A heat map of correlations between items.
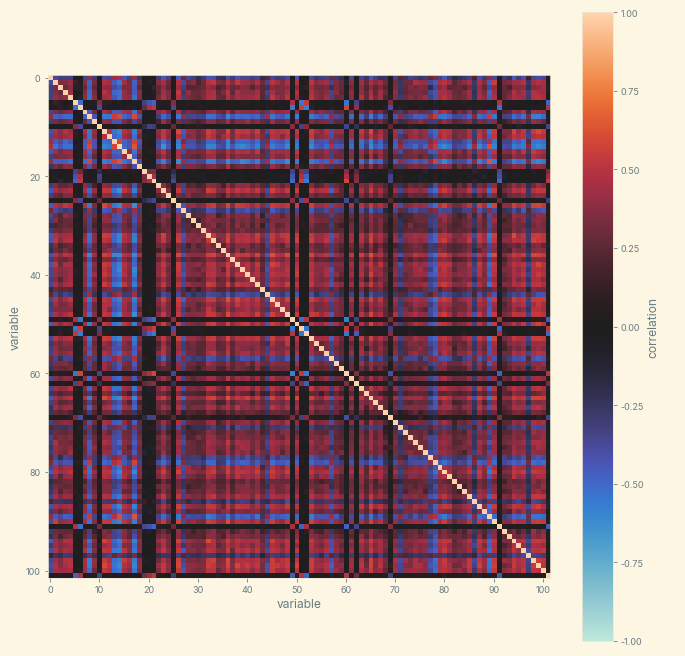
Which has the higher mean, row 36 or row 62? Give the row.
36
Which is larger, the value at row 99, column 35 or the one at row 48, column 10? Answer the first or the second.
the first
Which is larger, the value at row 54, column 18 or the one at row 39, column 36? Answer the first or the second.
the second
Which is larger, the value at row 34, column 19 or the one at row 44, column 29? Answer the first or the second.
the first
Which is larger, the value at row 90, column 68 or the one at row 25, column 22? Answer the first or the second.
the first
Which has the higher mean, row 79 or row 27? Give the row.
79
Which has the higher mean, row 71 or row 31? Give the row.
31
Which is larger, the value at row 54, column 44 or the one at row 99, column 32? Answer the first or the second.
the second
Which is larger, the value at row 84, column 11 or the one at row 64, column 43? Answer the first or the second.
the first
